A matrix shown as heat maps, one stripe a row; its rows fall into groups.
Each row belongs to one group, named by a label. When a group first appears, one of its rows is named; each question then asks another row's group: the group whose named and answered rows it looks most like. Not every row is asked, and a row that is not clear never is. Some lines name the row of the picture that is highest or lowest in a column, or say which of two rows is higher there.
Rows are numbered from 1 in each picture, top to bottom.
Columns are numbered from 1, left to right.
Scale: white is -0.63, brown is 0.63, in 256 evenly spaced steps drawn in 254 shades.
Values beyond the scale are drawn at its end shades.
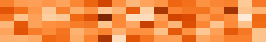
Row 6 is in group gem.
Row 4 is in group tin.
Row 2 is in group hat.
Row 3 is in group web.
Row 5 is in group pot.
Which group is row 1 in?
web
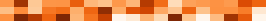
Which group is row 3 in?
pot
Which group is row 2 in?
gem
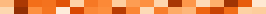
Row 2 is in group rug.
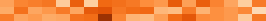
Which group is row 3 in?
web
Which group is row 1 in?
rug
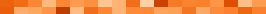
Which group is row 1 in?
hat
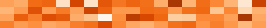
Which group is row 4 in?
web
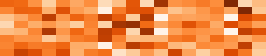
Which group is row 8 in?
pot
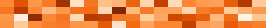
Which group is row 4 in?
gem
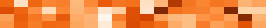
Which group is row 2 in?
hat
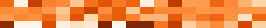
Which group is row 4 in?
gem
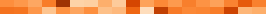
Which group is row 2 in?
hat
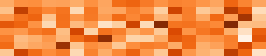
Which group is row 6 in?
web
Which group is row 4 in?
hat
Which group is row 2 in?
pot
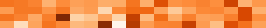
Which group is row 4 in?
gem
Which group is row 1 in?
hat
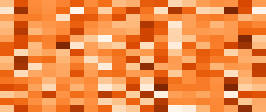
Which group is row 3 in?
rug
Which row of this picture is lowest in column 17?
14
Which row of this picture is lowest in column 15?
2
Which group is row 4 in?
tin
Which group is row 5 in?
tin
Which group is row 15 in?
hat
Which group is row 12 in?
hat
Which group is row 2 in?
pot
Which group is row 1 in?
tin
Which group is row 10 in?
tin
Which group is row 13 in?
hat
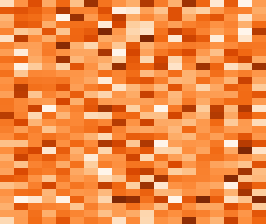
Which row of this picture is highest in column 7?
1
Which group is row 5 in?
web
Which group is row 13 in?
pot
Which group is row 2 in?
pot
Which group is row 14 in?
tin
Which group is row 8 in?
gem
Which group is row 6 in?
tin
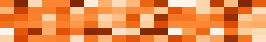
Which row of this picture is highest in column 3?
5
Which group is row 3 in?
hat
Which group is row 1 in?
tin
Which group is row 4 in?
hat
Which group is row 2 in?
pot
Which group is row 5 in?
tin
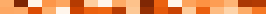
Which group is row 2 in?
rug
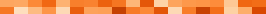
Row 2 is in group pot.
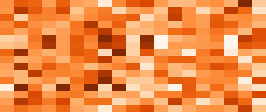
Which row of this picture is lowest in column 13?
13
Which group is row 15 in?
pot
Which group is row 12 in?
web
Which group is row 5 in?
web
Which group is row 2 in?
pot
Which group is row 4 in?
rug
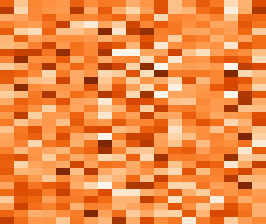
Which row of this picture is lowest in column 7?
4
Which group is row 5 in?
gem
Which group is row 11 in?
hat
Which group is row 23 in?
hat
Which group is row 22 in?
web
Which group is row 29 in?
tin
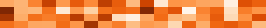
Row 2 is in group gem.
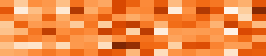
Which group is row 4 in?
pot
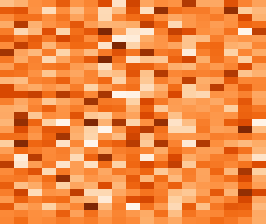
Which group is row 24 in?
gem
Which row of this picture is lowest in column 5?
18
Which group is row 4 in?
tin
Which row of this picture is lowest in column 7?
21
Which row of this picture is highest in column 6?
28
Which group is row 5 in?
web
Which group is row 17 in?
tin
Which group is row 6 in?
pot
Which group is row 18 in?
rug
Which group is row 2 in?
hat
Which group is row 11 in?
hat
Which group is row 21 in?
rug
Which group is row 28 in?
tin
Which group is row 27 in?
gem
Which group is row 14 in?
pot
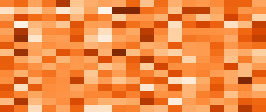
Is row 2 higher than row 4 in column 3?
No
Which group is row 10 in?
hat
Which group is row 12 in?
tin
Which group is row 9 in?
gem
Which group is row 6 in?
tin
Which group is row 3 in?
pot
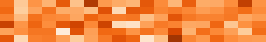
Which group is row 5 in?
rug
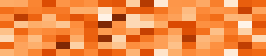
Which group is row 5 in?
tin
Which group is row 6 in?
gem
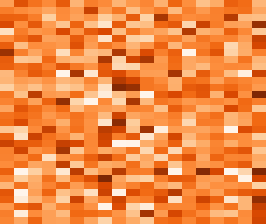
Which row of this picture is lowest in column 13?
25
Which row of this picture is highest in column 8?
26
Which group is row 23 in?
web
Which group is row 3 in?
hat
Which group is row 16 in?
pot
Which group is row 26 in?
web
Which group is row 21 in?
pot
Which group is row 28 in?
gem
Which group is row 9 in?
gem
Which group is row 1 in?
pot
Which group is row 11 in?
rug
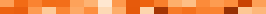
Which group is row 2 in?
hat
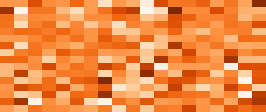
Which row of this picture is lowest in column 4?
9
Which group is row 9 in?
hat
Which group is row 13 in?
pot
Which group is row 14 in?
web
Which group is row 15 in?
tin
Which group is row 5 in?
pot
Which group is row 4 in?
gem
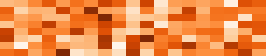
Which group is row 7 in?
gem
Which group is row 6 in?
gem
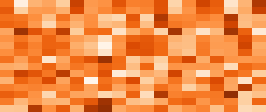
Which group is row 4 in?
hat
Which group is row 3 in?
hat
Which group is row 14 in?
hat
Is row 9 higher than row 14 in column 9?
Yes
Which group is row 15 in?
web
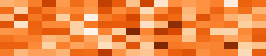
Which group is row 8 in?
web
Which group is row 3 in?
rug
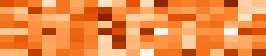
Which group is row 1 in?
hat
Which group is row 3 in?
web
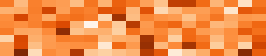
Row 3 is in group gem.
